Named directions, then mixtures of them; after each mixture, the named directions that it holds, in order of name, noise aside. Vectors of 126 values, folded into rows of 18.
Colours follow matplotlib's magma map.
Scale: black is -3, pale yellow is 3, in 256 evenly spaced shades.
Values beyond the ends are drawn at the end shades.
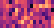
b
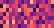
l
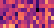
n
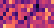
b, l, n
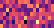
l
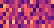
l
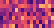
b, n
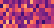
l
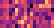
b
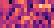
b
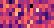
b, l, n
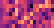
b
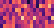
b, l, n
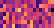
b, l, n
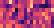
b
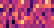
b, l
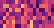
b, l, n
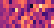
b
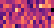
b, l, n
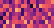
b, l, n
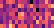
l, n
